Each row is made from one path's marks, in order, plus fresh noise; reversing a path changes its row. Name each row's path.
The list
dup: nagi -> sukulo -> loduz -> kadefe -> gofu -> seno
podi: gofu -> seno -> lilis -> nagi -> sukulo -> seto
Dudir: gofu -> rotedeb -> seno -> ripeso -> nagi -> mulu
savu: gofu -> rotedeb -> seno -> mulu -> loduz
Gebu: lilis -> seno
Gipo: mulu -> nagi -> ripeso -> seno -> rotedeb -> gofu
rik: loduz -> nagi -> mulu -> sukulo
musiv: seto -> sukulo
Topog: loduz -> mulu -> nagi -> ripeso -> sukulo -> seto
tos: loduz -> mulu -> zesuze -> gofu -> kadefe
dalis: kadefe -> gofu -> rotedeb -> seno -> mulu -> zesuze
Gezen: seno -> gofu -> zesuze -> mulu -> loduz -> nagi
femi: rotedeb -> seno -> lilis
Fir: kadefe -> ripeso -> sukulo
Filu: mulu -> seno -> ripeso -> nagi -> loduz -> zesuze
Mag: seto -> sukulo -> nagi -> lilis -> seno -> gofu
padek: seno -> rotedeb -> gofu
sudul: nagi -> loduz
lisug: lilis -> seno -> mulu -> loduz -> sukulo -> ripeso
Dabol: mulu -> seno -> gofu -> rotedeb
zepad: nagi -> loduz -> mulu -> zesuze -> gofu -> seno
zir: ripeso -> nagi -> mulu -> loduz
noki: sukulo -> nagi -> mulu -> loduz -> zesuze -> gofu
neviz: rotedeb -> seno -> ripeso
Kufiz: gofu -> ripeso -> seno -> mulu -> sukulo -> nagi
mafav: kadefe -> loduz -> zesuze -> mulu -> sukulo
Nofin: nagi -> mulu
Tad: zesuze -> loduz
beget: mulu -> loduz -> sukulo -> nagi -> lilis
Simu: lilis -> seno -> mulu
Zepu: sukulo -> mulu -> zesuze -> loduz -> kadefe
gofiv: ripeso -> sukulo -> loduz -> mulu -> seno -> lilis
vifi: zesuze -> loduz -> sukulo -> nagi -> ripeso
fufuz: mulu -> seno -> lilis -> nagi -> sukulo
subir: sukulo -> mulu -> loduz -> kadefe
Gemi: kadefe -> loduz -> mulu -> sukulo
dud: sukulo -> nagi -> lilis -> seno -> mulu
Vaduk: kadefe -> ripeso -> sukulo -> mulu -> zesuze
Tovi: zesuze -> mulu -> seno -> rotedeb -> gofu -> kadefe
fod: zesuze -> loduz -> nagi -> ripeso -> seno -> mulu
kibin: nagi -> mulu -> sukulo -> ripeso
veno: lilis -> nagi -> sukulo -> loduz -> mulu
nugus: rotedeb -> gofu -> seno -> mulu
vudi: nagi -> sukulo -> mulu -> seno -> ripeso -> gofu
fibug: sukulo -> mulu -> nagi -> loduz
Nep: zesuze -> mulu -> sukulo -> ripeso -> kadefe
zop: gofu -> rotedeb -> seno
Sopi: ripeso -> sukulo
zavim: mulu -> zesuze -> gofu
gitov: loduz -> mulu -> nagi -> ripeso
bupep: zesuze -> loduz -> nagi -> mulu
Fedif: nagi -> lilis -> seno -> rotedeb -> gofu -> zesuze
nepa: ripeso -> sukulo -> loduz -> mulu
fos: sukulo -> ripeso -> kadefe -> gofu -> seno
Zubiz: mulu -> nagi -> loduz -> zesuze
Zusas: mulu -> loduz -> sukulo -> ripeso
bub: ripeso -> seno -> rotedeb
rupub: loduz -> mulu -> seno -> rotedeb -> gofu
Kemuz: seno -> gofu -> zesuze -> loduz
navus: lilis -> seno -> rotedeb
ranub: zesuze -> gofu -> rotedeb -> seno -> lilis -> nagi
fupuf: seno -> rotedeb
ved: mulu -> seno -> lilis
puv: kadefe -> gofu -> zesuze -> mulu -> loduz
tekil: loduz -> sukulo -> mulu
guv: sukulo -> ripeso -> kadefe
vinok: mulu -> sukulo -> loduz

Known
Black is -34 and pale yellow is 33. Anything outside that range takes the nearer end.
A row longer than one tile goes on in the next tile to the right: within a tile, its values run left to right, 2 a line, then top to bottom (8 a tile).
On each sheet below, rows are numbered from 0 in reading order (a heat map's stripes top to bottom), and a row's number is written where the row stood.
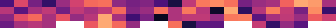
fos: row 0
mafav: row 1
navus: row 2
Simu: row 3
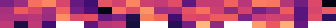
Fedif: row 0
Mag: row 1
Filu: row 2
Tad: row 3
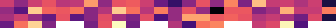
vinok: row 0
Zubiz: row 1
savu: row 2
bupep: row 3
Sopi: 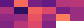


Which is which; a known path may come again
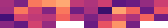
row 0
ved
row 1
nepa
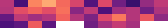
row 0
fufuz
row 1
fos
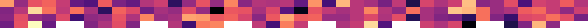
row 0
Zubiz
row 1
Sopi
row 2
savu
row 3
Kemuz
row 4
fod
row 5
veno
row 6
Filu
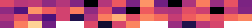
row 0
Zepu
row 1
zop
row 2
neviz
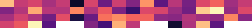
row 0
bupep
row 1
Gezen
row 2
kibin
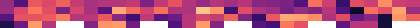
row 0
Gipo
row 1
subir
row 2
zir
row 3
Kufiz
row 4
Mag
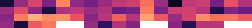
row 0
Dudir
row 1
podi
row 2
bub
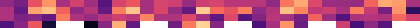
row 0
dud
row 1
vudi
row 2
vinok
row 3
Nofin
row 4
Simu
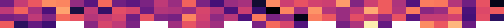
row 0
Gebu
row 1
guv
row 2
Vaduk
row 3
musiv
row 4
zepad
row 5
Tad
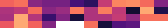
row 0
mafav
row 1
navus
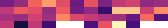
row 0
Fedif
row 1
noki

